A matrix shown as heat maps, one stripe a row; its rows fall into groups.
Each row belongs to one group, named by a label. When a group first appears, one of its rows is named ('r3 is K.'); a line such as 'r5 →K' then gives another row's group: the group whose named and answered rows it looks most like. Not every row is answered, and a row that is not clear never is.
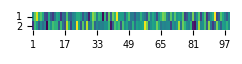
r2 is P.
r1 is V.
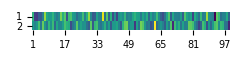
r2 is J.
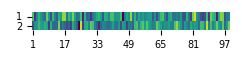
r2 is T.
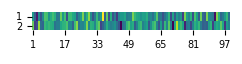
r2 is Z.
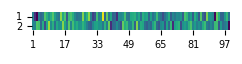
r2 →J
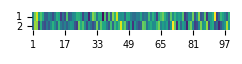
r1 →V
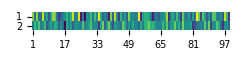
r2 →P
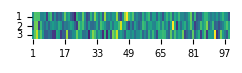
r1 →J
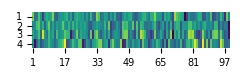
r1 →Z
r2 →J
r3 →J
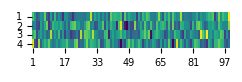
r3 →T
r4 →Z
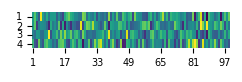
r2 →T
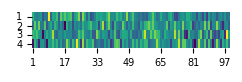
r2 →P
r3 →Z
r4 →P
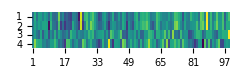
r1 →T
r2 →T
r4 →P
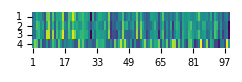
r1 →J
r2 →J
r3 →J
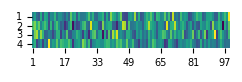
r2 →P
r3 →V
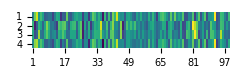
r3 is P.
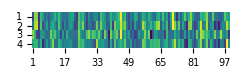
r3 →T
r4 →Z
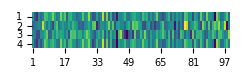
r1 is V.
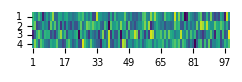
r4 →P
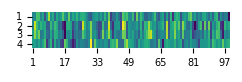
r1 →J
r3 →P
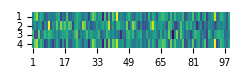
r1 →V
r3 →Z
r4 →V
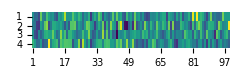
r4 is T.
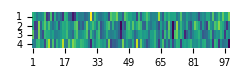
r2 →Z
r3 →Z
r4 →J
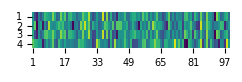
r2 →T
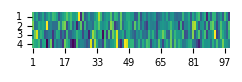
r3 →V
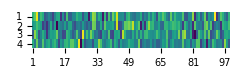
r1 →V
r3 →P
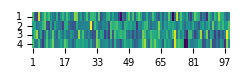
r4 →Z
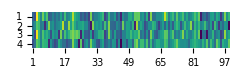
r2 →J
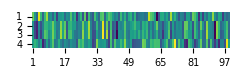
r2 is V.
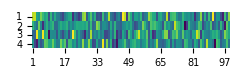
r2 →Z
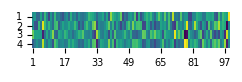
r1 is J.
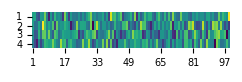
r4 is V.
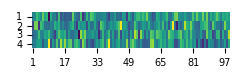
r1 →T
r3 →T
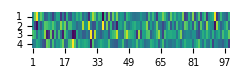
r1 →V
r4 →J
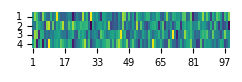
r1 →P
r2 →J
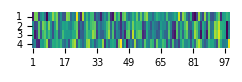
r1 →P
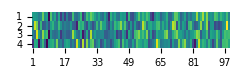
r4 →P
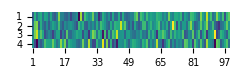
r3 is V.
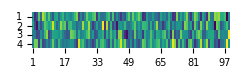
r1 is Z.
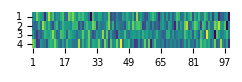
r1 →J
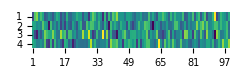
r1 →V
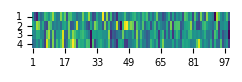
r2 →J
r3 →J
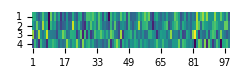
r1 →T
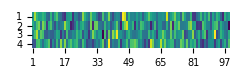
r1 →P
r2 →J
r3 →V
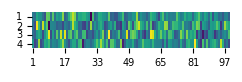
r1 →J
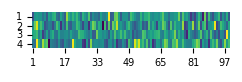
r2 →V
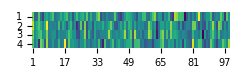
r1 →Z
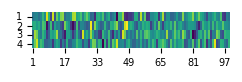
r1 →J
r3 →P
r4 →V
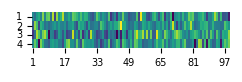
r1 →J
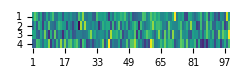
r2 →T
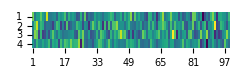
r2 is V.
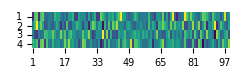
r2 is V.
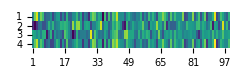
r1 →V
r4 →V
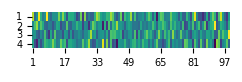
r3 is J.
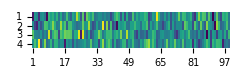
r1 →P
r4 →P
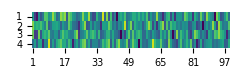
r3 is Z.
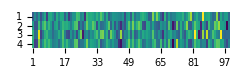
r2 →Z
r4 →Z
